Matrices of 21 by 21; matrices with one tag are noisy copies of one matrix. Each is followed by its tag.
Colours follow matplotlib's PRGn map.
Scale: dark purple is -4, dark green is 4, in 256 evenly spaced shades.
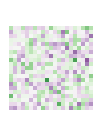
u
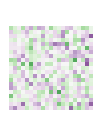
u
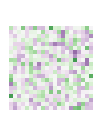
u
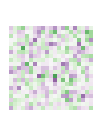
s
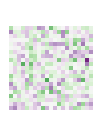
u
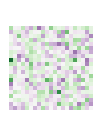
u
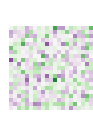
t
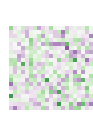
u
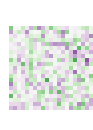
u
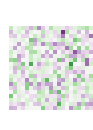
u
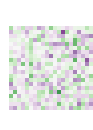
u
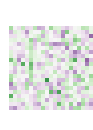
u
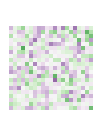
s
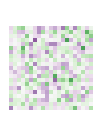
s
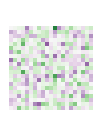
t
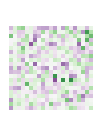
s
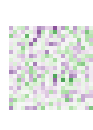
s
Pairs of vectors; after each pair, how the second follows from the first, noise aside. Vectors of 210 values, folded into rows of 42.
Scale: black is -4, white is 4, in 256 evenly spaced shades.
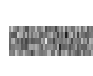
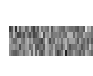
shuffled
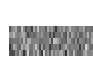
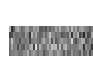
shuffled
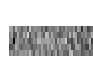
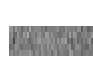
shrunk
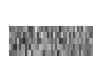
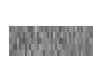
shrunk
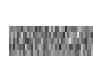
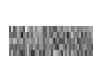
shuffled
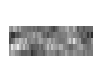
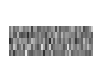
shuffled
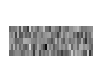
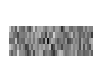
shuffled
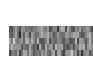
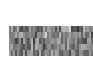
shuffled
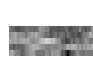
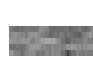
shrunk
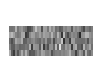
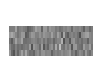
shrunk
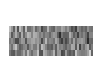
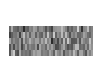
shuffled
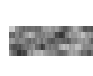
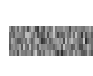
shuffled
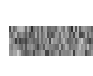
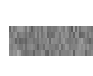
shrunk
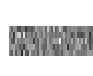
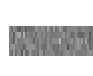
shrunk
